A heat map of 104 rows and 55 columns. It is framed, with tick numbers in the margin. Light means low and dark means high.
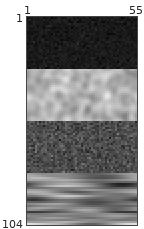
It is made of 4 by 1 panels. Panel 1,1: very high, fine-grained, faint in contrast. Panel 2,1: low, blotchy. Panel 3,1: high, fine-grained. Panel 4,1: middling, streaked across, strong in contrast.
